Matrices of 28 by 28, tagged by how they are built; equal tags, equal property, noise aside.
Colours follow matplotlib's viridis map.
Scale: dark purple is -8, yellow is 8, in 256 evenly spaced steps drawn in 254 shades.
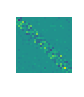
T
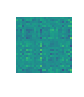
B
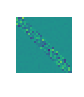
T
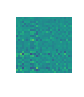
B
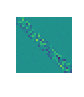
T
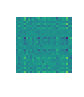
B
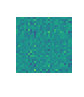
B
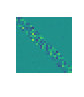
T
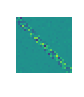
T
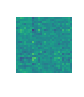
B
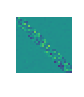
T
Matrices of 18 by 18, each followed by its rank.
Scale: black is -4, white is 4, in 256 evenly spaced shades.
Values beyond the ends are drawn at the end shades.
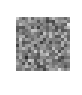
full rank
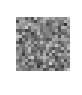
full rank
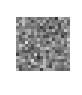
full rank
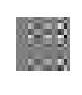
one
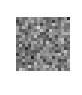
full rank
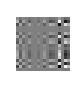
one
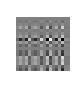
one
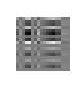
one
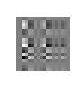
one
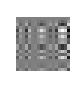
one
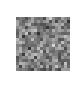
full rank
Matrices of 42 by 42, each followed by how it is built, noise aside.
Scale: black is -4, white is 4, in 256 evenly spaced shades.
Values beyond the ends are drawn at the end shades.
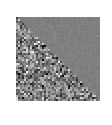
lower triangular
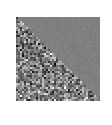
lower triangular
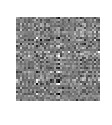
low rank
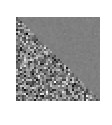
lower triangular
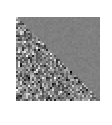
lower triangular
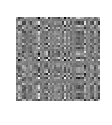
low rank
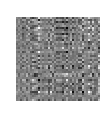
low rank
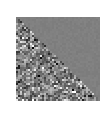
lower triangular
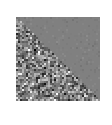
lower triangular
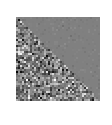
lower triangular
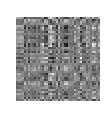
low rank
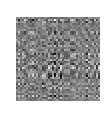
low rank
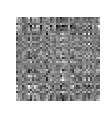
low rank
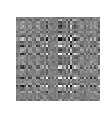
low rank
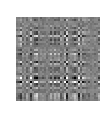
low rank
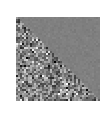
lower triangular
